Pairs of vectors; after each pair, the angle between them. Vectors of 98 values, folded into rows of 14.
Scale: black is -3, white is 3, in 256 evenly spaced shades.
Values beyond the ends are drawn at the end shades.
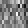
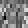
partly opposed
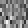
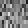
partly aligned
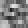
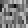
partly opposed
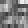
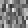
orthogonal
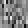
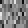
orthogonal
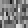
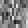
orthogonal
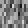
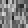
orthogonal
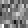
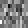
orthogonal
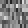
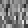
orthogonal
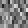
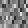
nearly parallel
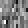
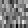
partly aligned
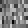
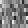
nearly opposite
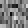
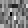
nearly parallel
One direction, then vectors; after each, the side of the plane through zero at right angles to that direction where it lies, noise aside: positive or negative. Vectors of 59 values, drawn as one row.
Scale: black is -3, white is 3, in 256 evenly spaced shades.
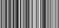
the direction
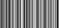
positive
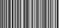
positive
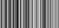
positive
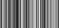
positive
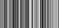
positive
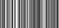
negative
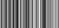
positive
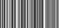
negative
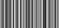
positive
